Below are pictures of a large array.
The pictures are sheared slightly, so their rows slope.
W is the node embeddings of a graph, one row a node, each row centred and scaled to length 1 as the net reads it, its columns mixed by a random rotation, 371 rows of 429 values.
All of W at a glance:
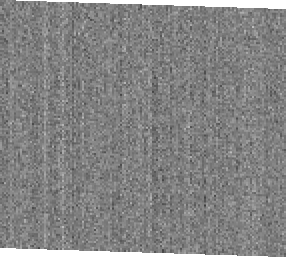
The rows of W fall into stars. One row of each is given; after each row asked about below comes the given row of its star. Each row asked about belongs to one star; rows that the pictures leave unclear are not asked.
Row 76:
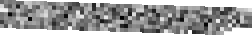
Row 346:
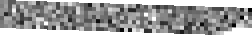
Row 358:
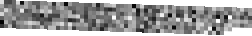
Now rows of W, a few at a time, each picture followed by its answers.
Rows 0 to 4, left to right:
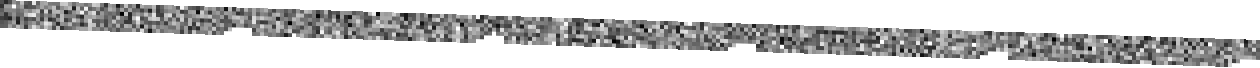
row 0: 346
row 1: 358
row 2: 346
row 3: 358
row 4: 346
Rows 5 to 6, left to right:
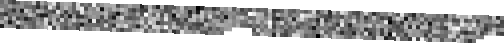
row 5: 346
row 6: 358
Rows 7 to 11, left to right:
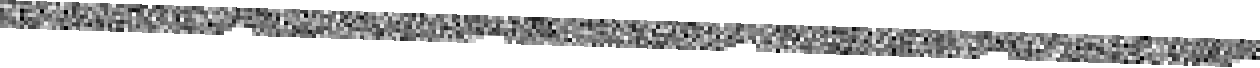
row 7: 346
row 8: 76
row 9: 358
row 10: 358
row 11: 346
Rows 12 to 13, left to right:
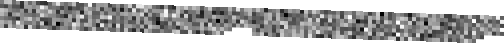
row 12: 76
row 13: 346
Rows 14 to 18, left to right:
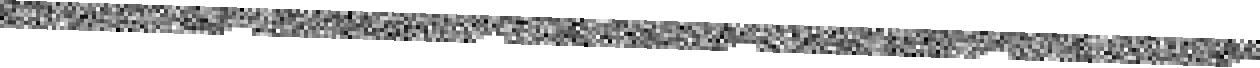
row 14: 346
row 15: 358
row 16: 76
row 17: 358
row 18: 346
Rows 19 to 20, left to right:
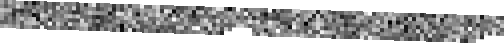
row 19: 358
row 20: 358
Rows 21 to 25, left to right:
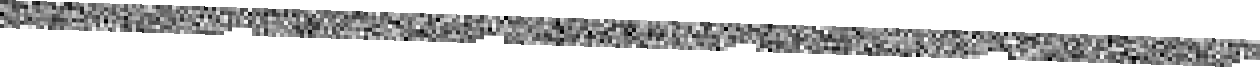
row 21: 76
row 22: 76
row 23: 76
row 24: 346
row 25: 76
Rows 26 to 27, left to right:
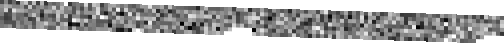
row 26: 346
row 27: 358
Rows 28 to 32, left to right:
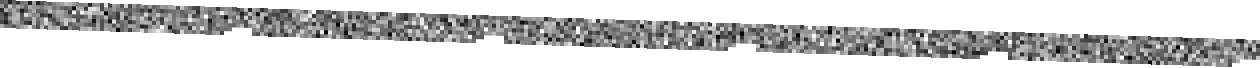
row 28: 346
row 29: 358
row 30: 76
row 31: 346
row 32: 358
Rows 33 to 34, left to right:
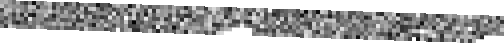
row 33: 358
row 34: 358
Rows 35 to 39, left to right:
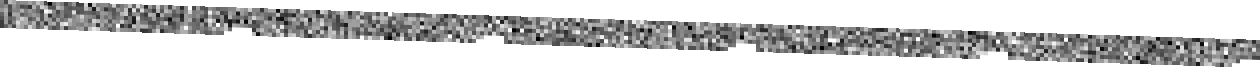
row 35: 76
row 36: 358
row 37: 76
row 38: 76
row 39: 358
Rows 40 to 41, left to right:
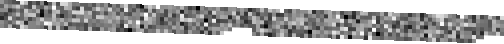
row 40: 346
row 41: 76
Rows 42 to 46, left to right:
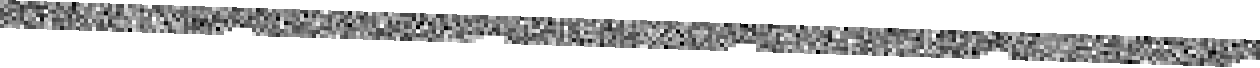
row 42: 346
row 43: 358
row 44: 346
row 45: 346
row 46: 346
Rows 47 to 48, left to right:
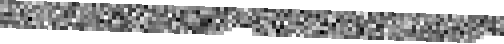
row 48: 346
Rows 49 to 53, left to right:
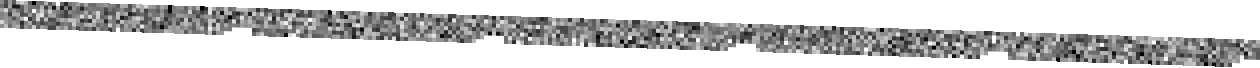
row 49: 76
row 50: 346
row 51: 358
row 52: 358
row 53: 76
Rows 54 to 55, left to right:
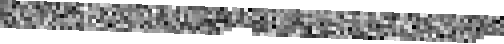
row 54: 346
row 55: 346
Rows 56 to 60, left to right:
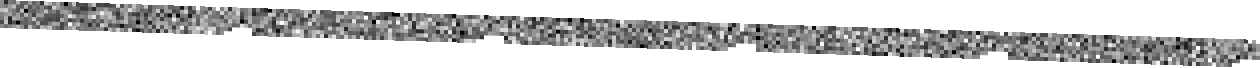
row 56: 358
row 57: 346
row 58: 358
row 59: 346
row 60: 358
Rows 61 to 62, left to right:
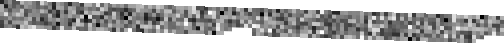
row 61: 76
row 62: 358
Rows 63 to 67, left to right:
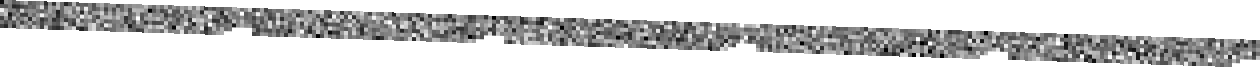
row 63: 76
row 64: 346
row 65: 76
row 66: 358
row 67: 76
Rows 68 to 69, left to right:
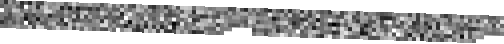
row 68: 358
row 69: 346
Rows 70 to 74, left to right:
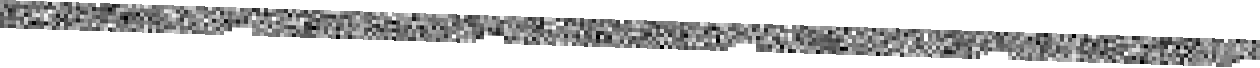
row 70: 76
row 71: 76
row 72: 358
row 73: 346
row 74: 358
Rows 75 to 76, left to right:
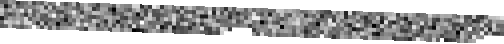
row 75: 76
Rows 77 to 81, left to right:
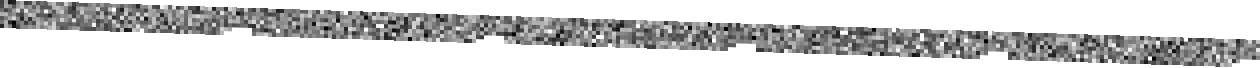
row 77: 346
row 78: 358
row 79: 76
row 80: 76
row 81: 358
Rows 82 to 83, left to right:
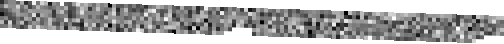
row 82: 346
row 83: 76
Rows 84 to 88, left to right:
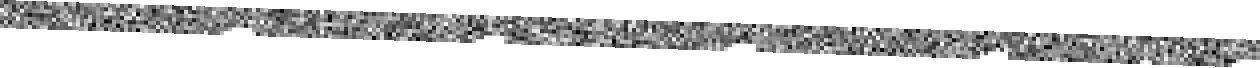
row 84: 358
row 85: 358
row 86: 346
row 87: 358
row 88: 346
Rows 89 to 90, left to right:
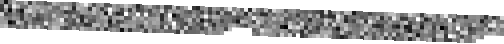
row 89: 346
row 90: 76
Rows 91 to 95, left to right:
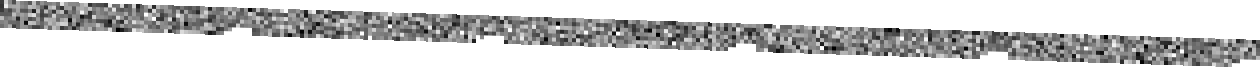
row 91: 346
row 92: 76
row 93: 76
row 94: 346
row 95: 358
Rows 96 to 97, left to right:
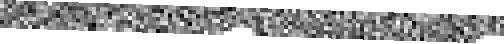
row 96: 358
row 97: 346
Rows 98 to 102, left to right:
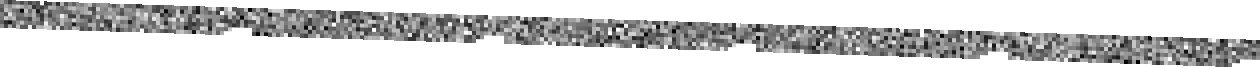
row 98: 346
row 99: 76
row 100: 358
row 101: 76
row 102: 346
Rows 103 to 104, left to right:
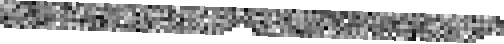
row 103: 358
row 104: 76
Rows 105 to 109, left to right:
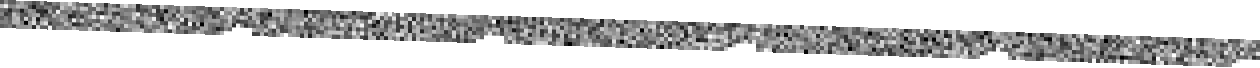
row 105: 346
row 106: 76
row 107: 358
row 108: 358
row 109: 358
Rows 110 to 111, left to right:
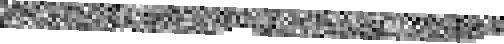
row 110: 76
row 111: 346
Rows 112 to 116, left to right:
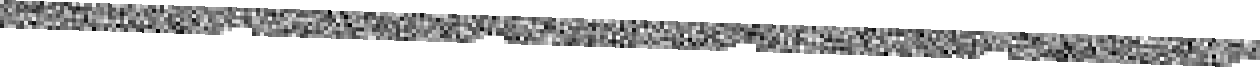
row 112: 358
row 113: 76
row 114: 346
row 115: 346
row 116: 76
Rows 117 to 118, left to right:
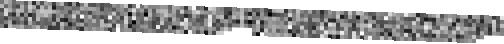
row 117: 76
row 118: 76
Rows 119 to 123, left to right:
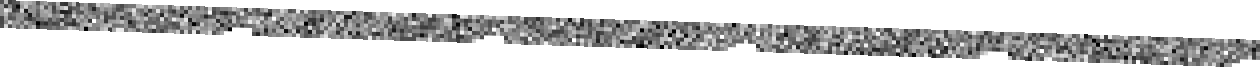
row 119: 76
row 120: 76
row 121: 358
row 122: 358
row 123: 358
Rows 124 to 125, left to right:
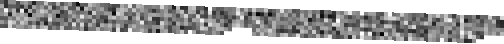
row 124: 76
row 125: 76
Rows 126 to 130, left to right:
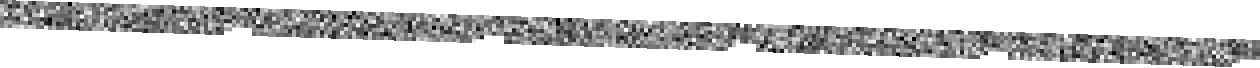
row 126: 76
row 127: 76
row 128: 76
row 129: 76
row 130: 76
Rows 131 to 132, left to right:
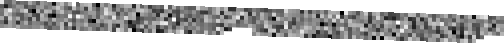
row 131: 358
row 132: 346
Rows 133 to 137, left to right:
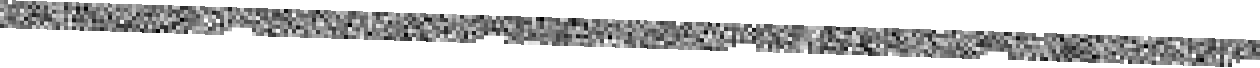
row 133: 358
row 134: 358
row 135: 76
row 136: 346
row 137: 76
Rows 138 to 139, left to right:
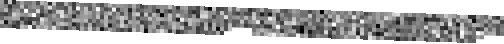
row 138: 346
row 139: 76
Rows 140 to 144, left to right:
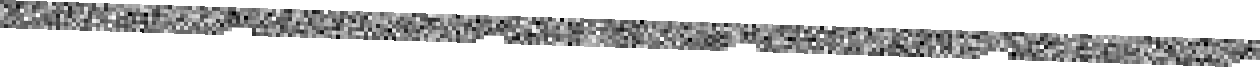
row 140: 76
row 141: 76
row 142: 346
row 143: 358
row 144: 346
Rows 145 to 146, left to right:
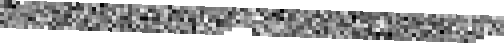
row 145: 76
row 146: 358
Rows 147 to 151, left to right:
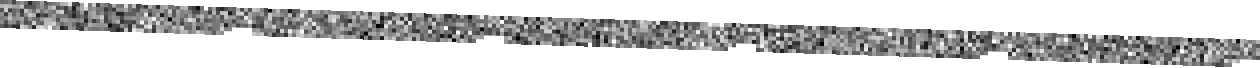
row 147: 346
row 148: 346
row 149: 358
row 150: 76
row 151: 358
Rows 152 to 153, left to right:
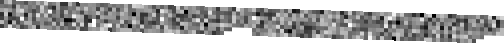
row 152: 76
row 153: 76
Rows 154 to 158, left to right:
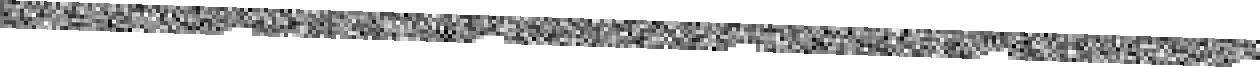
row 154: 346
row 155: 346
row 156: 358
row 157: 76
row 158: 346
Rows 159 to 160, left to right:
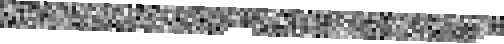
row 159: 346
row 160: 346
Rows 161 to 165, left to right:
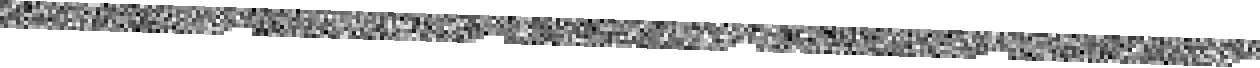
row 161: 358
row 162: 346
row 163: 358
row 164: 358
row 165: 358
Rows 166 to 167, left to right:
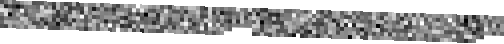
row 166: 76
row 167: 76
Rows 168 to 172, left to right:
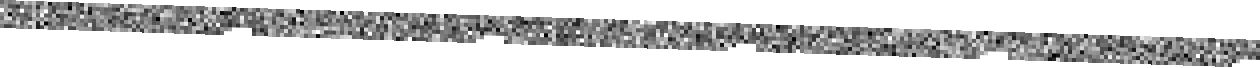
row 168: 76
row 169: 346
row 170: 76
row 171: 358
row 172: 76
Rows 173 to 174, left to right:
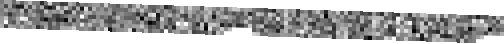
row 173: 76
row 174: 346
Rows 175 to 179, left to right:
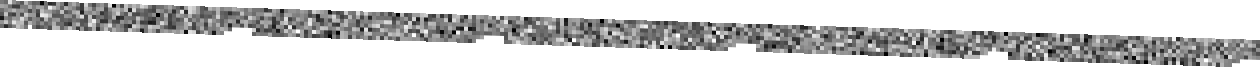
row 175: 76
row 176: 346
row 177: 358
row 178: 346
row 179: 358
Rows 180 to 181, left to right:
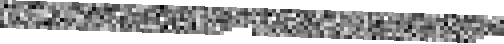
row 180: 76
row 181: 76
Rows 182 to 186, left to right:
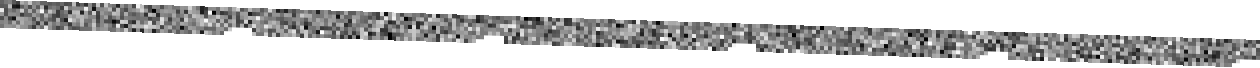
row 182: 76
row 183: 358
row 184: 358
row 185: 358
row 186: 346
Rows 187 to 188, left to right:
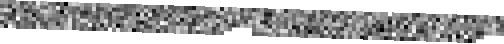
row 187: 358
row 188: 76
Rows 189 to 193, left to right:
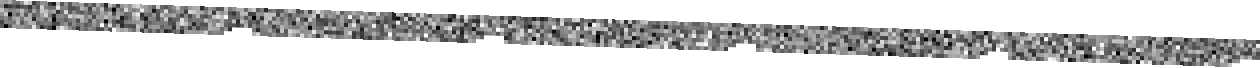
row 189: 76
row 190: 346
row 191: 358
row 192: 358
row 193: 346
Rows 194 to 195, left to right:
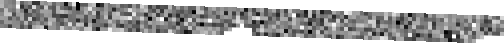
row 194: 358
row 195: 76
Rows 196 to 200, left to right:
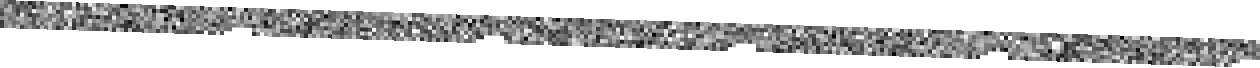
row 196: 358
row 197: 76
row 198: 358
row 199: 358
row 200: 76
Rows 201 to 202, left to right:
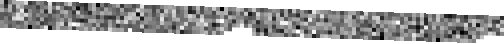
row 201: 358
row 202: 346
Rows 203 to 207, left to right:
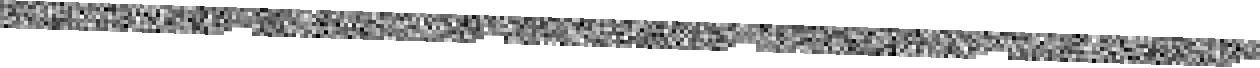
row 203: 76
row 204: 346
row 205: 358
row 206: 358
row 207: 76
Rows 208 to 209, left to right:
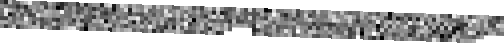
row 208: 76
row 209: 346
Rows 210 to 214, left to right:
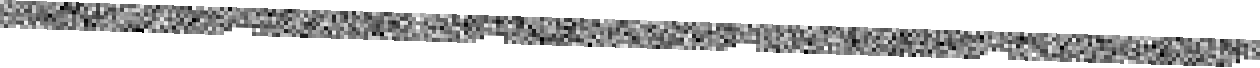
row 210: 358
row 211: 76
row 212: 76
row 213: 358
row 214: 76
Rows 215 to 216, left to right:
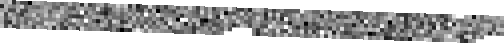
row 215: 346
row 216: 358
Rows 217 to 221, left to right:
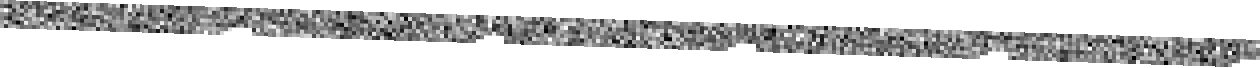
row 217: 358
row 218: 358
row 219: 346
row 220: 76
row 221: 76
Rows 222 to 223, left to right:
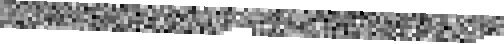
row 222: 358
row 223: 358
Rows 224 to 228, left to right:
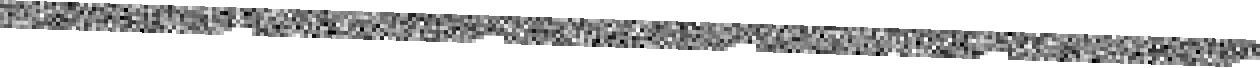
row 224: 76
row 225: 346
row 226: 358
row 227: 346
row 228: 76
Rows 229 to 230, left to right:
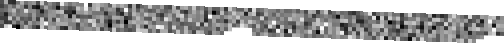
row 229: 346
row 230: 358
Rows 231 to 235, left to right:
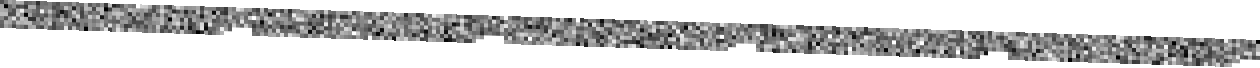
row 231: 76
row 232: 76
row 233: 358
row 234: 76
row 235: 346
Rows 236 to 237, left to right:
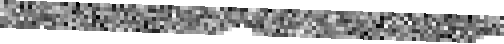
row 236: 358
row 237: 346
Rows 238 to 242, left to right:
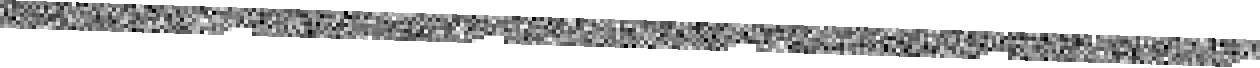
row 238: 358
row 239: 76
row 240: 346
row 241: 76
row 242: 76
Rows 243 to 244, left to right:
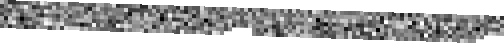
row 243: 346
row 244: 346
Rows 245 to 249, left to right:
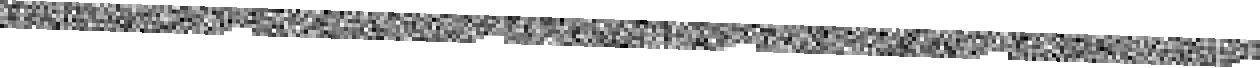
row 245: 76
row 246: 346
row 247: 346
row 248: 76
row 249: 76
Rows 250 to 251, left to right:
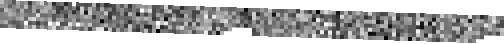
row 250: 358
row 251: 358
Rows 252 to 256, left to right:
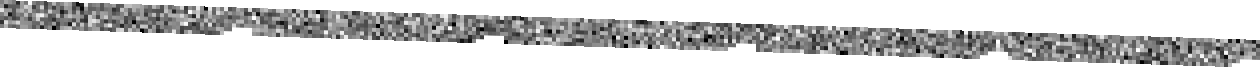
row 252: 76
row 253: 76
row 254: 346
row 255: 76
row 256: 358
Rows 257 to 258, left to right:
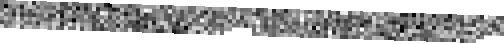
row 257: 358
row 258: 358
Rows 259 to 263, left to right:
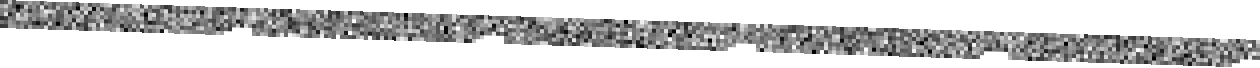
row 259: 76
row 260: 358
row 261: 358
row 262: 358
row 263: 358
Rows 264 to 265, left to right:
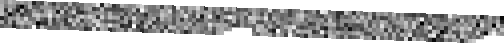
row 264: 76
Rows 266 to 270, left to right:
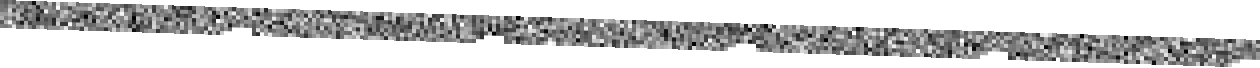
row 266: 358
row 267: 76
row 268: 346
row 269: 346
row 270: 346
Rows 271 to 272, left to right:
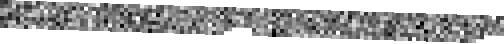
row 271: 76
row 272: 358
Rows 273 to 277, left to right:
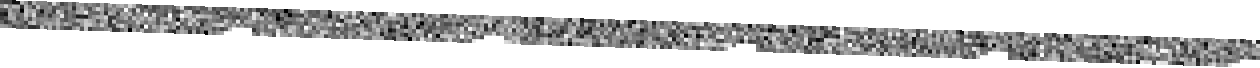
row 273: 346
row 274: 358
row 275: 358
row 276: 76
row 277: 346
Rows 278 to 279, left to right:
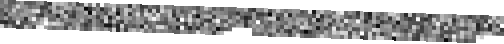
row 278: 346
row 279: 76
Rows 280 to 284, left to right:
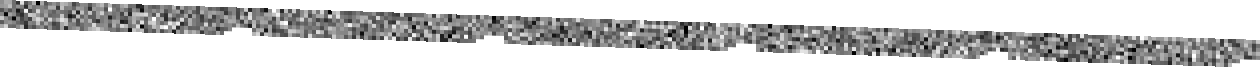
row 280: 346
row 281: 346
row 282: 358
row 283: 358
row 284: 76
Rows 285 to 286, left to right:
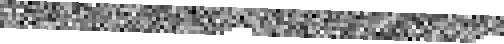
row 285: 358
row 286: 358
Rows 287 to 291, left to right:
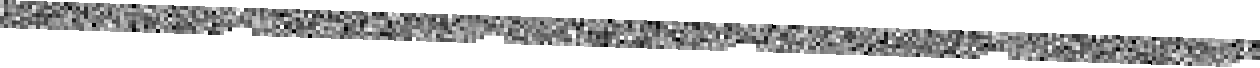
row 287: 358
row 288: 358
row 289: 358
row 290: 76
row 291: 358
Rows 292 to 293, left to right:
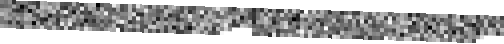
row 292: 358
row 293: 346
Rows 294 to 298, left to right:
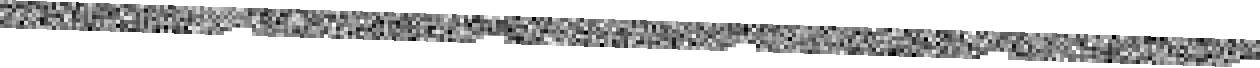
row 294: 358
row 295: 76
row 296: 346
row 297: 358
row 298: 346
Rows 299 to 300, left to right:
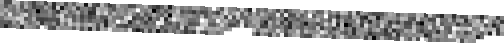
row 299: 358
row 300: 358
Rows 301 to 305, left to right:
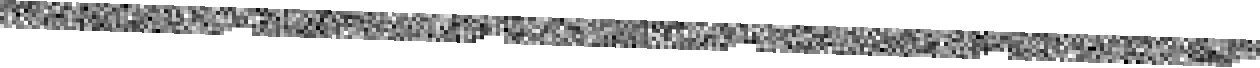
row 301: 358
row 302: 76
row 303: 346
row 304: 76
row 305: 346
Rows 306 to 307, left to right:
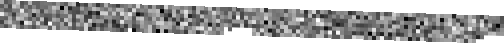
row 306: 358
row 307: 358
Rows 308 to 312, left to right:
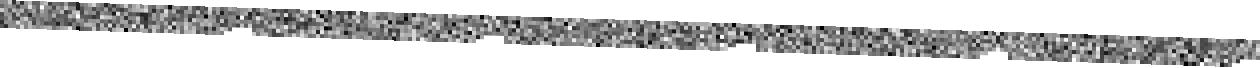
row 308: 76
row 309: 358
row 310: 358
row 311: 358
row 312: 358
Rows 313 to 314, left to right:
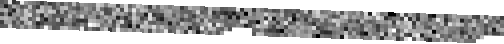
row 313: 76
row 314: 346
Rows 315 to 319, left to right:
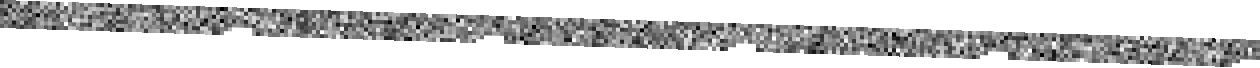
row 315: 346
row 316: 358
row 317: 358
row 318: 76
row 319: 76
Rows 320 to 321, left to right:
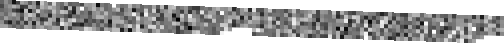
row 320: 346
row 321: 358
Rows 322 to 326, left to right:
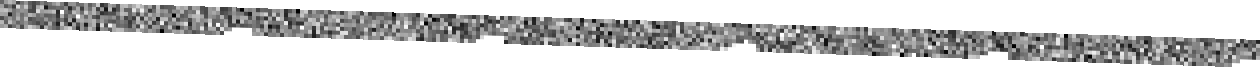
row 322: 76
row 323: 346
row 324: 358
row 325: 346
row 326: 346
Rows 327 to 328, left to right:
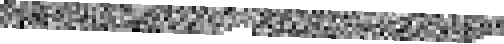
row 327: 358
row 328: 76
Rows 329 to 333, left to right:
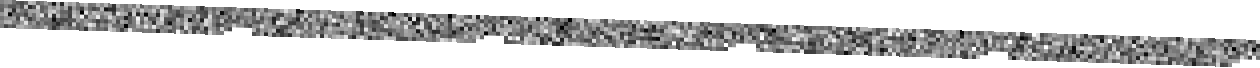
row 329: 76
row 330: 346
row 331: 76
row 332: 76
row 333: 76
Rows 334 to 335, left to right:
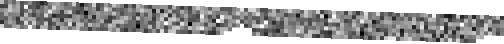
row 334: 358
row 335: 346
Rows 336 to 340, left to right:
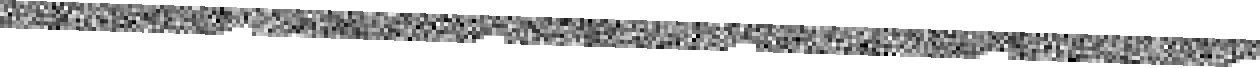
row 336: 76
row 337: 358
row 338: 358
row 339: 346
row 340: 346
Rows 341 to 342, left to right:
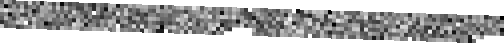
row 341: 76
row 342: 346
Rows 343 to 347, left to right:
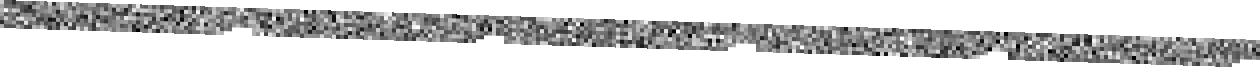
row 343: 358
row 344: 76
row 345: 358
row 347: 76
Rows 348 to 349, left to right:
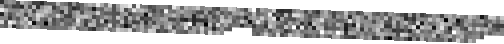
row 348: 76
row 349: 358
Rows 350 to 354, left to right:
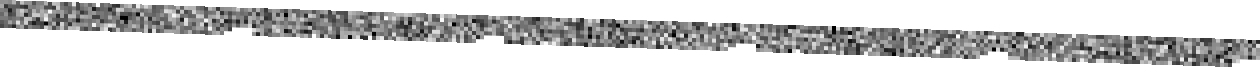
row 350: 76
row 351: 76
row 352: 358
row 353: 358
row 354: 346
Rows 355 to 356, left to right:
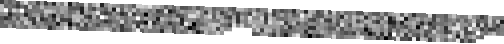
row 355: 76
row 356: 358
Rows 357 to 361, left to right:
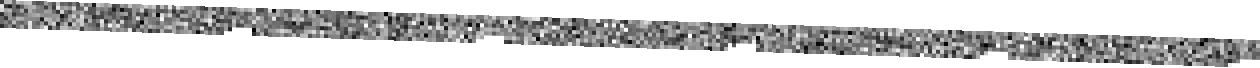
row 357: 76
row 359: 76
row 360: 76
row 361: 346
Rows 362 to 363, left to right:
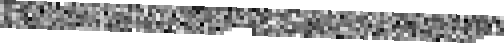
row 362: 346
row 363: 76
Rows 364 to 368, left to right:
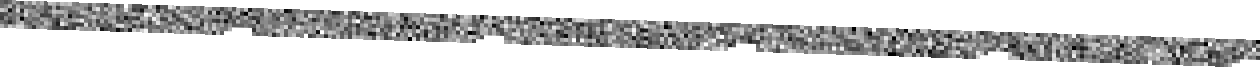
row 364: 346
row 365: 358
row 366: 358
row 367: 358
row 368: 346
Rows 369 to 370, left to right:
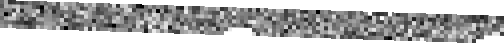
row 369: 346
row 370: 358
